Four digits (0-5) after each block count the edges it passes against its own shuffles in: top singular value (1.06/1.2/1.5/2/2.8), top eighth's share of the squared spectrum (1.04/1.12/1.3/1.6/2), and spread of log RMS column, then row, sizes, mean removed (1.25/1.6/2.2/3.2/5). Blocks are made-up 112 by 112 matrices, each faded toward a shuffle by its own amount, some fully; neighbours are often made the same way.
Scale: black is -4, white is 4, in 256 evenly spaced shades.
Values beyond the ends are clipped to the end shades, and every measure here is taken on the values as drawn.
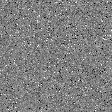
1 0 0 1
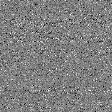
2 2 0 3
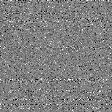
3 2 0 3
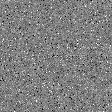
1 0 0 0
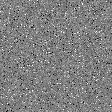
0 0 0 0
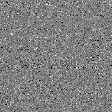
2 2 0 2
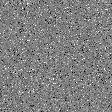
0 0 0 0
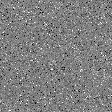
1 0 0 1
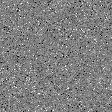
1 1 0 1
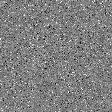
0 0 0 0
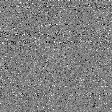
2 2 0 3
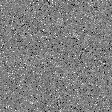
0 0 0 0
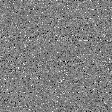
2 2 0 2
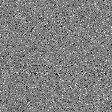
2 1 0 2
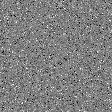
0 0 0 0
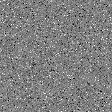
0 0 0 0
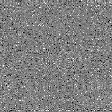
4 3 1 1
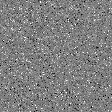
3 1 0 0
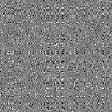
5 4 3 3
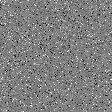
0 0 0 0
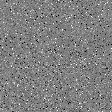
3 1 0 0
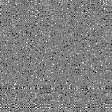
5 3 2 2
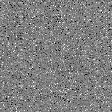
4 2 1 1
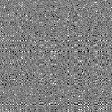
5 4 3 3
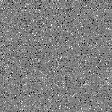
4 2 1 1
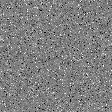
2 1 0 0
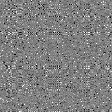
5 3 2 2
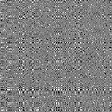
5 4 3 3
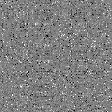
4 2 1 1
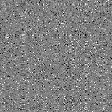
4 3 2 1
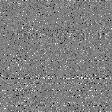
4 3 1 2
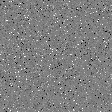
1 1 0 0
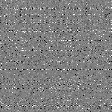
4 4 1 3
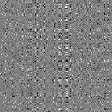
5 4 3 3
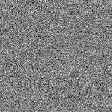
4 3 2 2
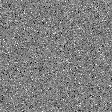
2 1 0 0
